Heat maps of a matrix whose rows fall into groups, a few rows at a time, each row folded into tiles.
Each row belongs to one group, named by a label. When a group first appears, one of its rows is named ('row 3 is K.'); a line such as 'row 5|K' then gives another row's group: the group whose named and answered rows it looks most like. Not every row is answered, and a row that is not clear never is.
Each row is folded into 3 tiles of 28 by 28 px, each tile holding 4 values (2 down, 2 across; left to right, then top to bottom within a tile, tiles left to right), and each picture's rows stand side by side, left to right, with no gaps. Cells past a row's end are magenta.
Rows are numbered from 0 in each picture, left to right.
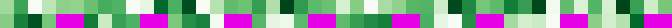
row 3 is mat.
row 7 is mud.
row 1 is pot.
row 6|mat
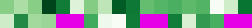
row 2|pot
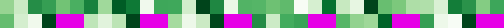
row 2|mud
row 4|mud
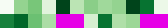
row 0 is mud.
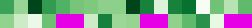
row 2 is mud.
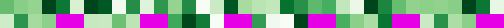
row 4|mud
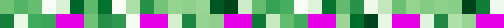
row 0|pot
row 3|pot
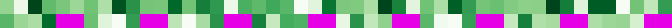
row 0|mud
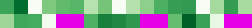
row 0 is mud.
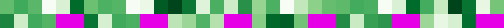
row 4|pot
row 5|mud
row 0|pot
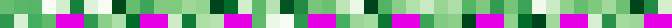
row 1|mud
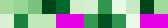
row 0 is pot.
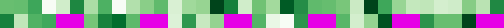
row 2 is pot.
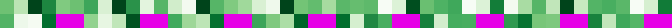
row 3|mud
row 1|mud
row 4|pot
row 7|pot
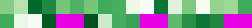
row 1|pot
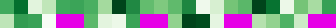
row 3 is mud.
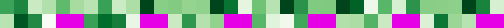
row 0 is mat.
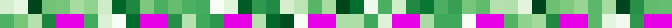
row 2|pot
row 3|mat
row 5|mat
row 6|mud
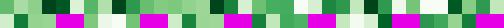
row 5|mud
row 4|mud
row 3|pot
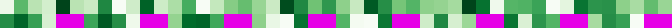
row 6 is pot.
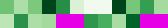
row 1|mud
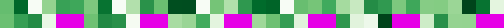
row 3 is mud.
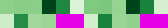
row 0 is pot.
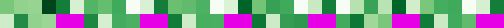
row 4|mud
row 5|pot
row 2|pot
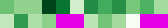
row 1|mat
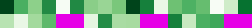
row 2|pot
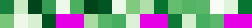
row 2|pot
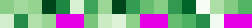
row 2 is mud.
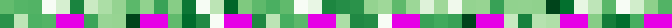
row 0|pot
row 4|mat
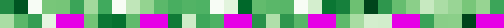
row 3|pot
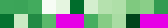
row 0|pot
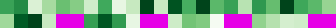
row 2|mat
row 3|mat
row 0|mat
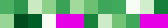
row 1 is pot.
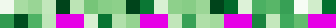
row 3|pot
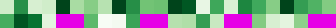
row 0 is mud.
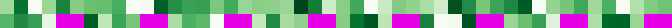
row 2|mat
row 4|mat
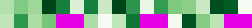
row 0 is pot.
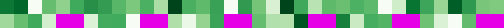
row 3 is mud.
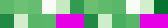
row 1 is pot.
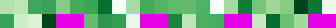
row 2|pot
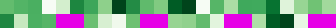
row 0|pot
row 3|mat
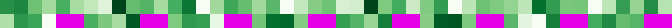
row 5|mat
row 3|mat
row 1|mud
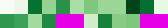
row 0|mud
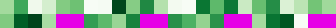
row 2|mud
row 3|mat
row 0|mat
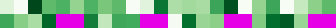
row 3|mat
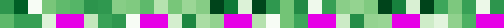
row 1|mat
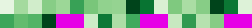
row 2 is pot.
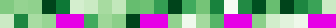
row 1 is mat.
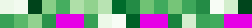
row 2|pot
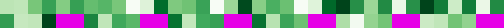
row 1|pot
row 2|pot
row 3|pot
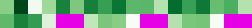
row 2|mat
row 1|mat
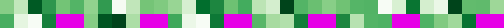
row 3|mud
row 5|mud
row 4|pot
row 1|mat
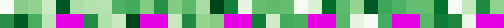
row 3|pot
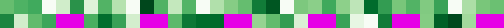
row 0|pot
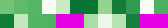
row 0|pot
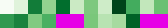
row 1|mud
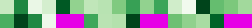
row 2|mud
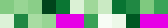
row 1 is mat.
